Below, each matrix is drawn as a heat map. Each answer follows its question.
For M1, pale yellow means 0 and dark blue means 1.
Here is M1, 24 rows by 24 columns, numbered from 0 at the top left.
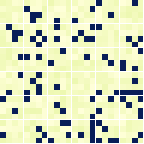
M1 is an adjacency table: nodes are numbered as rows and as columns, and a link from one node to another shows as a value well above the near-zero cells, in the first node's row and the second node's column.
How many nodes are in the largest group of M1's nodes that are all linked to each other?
3
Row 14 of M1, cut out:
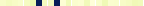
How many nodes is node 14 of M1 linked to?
2
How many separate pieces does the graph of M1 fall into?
1
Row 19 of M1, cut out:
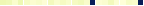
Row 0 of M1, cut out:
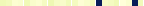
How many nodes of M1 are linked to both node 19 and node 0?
0
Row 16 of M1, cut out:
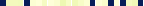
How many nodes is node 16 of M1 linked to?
6
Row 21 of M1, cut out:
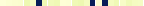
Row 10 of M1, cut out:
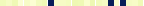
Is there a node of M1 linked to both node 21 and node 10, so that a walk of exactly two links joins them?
no
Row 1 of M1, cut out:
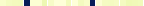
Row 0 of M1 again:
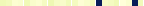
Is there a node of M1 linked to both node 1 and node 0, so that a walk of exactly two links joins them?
no
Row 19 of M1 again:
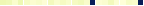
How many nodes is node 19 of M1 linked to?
2
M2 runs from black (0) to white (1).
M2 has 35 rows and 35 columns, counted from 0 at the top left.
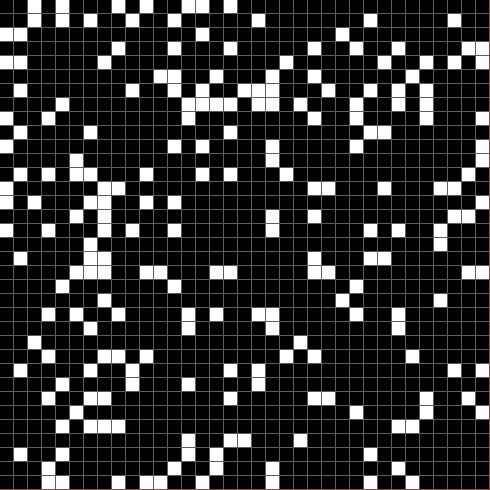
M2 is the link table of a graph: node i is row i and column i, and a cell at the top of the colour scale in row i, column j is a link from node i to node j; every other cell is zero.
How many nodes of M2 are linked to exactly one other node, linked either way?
0
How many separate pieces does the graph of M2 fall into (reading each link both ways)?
1
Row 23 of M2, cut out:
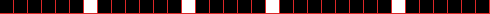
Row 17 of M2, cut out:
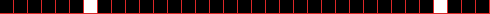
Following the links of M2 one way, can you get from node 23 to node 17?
yes
